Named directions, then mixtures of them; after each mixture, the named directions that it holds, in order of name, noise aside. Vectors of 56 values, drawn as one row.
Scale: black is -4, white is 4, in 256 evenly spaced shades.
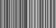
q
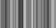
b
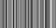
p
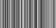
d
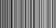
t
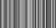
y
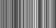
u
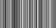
d, u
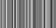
p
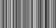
p, t, u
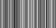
d, u, y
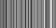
p, t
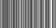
d, p, t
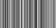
d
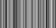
p, u, y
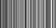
p, t, y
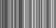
b, t, u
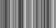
b
